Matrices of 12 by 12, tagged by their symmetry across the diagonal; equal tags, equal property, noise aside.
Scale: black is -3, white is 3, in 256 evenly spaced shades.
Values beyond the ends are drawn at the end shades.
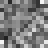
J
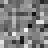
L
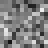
L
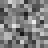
L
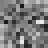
J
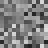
L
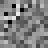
J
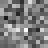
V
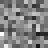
V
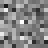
V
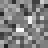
J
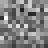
V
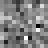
L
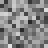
J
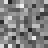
V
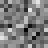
J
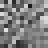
L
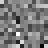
V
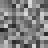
L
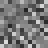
J
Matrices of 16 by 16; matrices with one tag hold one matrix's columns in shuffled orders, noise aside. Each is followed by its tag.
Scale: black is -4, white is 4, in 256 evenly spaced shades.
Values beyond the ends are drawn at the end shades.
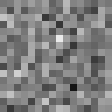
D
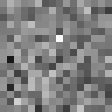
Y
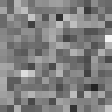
D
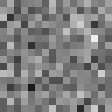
D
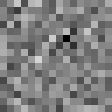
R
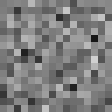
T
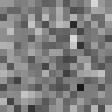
D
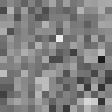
Y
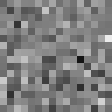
Y
